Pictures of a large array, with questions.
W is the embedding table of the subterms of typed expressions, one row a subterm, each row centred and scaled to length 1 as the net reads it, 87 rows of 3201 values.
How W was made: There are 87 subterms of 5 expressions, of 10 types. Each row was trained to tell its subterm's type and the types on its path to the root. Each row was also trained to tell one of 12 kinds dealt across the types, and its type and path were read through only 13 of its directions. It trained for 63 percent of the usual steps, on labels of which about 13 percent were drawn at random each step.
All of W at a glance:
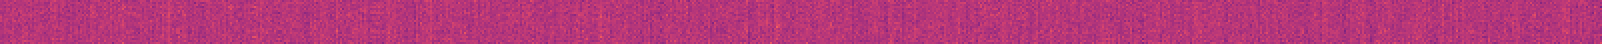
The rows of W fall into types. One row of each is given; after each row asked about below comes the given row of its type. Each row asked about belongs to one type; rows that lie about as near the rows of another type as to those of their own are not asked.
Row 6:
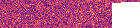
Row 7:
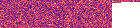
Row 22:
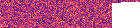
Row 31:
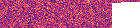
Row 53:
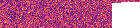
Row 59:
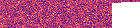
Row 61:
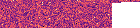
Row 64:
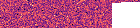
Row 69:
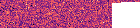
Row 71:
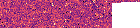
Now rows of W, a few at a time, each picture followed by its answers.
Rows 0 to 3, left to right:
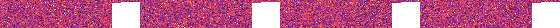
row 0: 31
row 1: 31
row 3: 64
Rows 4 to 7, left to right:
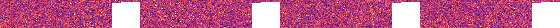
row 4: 59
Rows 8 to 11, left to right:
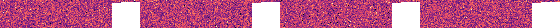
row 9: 71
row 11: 22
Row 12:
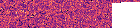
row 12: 69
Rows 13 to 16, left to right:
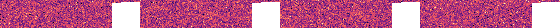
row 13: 69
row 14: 22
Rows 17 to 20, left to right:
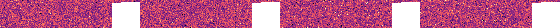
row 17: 71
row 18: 7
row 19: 59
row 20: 64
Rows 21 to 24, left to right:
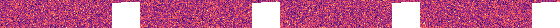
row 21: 22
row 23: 53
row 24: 22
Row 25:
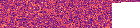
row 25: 69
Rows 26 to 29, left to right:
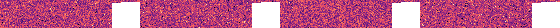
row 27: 64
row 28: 31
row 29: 53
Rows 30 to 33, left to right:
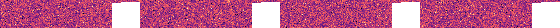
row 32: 7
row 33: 22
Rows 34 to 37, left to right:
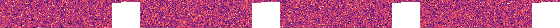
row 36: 59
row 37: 59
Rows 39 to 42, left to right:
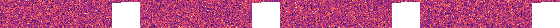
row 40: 71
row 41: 64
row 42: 31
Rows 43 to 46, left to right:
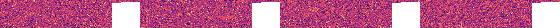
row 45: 64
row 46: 61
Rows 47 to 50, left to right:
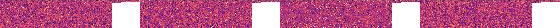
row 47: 53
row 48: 31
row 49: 6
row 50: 61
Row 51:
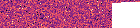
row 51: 53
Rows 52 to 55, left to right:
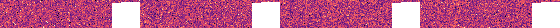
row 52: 69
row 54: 31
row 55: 61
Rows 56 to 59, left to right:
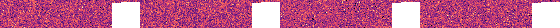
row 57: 61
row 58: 64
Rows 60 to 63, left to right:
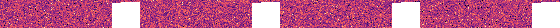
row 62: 64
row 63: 22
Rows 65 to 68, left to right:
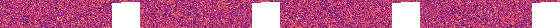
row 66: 61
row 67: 7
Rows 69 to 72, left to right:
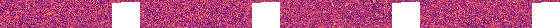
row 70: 53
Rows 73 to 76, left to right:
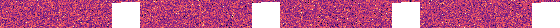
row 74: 22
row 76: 71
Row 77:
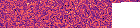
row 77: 64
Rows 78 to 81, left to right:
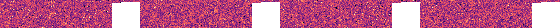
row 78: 69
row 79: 31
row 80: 31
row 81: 22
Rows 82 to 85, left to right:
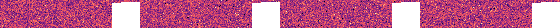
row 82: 7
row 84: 71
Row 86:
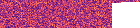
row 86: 59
